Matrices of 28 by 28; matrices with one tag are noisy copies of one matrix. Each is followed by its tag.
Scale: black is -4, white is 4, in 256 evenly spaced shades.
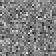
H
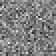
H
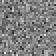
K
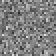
K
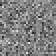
H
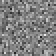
K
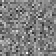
H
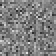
H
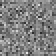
H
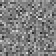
H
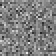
H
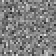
K
